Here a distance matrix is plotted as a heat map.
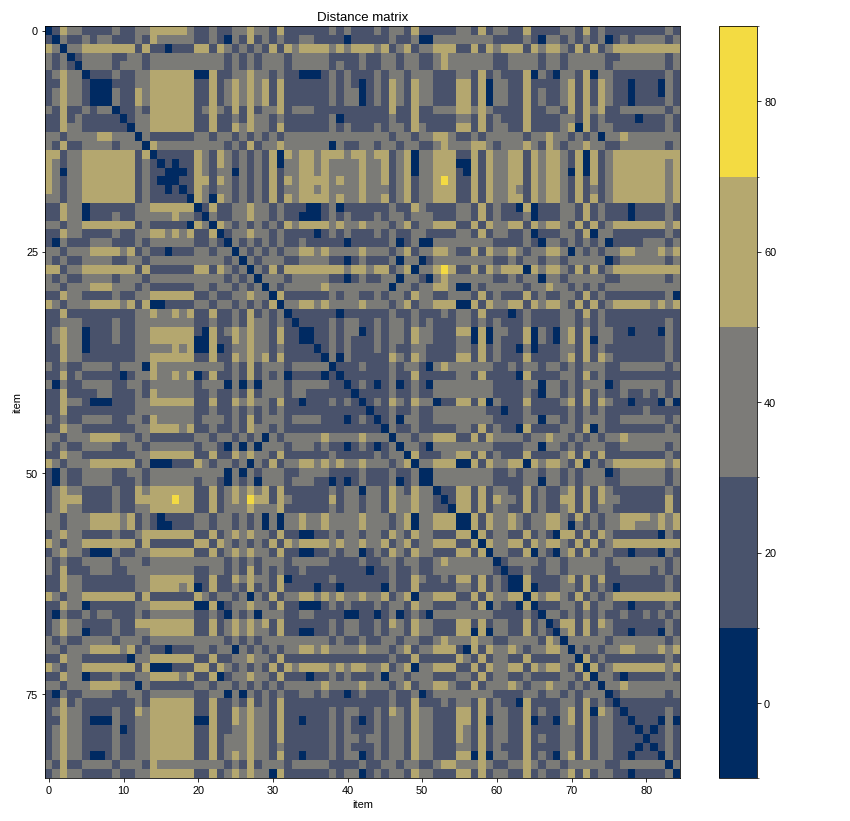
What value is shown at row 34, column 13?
40
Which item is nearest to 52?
42
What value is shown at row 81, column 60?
40
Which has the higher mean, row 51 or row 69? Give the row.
69
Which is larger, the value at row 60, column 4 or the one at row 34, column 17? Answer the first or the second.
the second
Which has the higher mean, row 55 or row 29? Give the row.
55
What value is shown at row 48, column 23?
20
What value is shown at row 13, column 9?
20
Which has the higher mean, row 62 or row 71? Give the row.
62
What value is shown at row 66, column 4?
20
